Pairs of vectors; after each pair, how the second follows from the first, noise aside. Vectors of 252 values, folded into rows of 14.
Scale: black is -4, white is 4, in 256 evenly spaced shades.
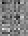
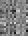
wrapped around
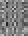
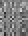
wrapped around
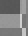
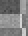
copied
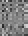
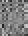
copied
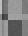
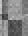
copied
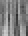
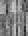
wrapped around
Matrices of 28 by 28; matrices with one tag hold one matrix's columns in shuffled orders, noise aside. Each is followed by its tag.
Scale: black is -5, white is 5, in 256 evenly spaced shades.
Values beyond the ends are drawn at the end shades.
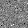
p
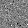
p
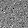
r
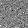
r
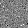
p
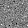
p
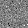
p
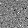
r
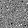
p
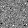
p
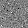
r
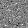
p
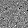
r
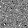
p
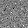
r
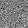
r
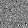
p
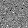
r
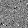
p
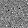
r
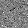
r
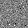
p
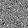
p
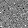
r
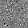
p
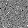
r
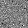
p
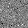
p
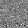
p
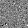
p
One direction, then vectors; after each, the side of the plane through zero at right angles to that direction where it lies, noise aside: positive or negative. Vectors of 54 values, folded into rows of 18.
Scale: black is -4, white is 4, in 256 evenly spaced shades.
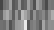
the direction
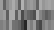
negative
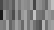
positive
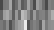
positive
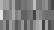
negative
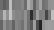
positive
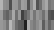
negative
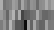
negative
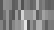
positive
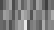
positive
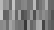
negative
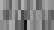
negative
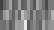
positive
